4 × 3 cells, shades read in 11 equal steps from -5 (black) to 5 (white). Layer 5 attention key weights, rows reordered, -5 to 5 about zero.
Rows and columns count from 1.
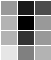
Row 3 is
2 -3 1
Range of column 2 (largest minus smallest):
5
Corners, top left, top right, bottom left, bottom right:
1 -2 4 2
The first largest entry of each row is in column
1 1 1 1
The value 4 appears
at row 4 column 1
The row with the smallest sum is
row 1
